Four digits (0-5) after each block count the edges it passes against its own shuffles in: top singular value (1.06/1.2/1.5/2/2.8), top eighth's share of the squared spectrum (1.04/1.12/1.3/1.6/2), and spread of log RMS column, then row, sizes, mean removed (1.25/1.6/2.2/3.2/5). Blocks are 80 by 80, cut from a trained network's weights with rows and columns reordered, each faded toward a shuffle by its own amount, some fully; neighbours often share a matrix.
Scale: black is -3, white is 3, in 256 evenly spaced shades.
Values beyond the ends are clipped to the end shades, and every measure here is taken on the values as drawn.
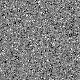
1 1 1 0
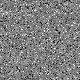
1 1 0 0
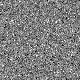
0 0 0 0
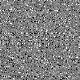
3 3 0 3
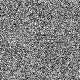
0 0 0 0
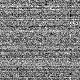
4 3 1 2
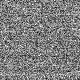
1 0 0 0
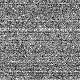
3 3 0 1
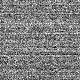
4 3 0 1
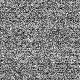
2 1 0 0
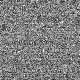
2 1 0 0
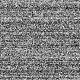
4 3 0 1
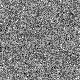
0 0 0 0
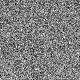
0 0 0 0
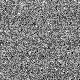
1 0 0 0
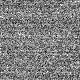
2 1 0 0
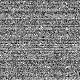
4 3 1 1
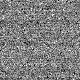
2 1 0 0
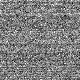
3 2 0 0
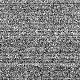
3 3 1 1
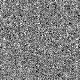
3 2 0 2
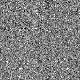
2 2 1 2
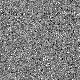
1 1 0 0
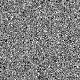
2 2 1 1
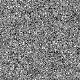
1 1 0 1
